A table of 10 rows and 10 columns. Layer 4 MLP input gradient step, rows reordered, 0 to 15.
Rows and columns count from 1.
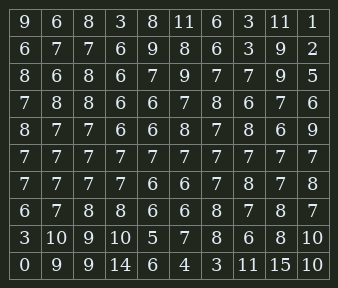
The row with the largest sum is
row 10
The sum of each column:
61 74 78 73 66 73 67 66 87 65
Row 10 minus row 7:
-7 2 2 7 0 -2 -4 3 8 2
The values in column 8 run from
3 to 11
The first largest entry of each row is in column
6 5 6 2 10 1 8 3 2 9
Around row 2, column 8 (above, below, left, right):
3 7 6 9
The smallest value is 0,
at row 10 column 1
